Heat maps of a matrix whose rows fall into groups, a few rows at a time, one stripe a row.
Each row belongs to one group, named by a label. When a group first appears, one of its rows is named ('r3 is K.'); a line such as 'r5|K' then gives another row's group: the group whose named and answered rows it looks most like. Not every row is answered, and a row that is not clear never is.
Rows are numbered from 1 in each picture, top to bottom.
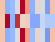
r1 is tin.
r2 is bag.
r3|tin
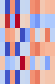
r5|tin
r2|bag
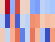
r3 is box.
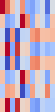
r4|bag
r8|bag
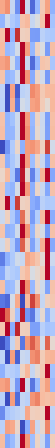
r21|tin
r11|box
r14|tin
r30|box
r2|box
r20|box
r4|tin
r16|box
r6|tin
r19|box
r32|tin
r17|tin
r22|box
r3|bag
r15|bag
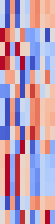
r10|box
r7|box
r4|bag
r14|bag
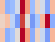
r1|tin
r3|tin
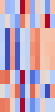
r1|tin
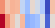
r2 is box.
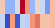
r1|tin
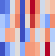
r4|box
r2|box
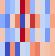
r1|tin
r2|box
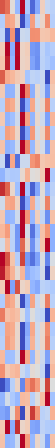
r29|box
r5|bag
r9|tin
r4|bag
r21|bag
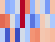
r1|tin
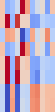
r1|tin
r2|bag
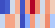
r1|box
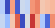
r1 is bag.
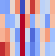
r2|tin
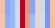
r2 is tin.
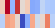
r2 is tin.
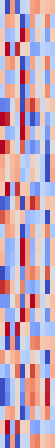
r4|bag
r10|tin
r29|box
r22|box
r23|tin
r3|tin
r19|tin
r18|tin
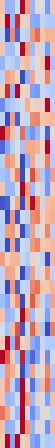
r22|box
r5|box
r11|box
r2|bag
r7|bag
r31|tin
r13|box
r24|box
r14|tin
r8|box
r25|bag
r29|tin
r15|box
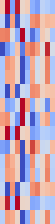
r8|tin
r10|bag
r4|box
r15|bag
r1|bag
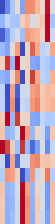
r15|tin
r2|box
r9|bag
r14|tin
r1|box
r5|bag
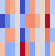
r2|box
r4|tin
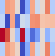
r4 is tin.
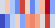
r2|box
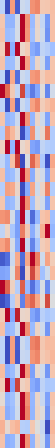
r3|tin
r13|tin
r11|bag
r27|tin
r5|tin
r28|bag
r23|bag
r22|box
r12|box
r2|tin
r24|tin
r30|tin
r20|box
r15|tin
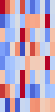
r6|tin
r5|box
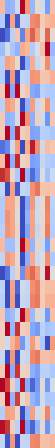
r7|bag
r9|tin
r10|bag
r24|bag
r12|bag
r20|box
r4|box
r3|box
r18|tin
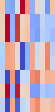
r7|bag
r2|bag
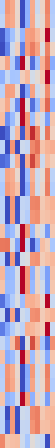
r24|box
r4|box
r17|tin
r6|box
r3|box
